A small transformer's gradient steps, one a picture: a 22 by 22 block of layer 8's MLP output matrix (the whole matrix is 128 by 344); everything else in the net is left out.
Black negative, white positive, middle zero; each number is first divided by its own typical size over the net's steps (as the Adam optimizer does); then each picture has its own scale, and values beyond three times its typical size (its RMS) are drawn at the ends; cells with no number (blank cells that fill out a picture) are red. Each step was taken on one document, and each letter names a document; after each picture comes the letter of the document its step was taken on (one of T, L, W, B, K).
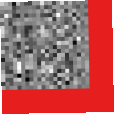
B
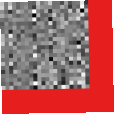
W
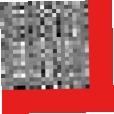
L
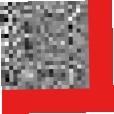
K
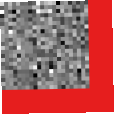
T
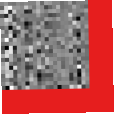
K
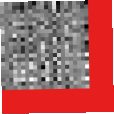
L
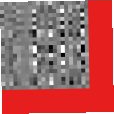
W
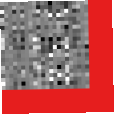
T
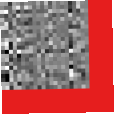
K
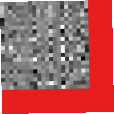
W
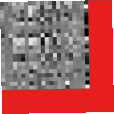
L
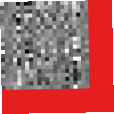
B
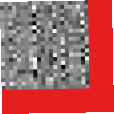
W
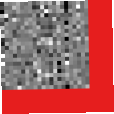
B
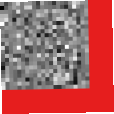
B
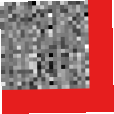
T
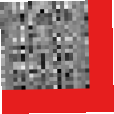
L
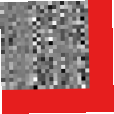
W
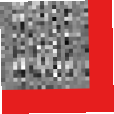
L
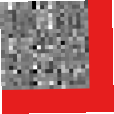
T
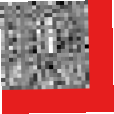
T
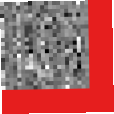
B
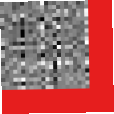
L
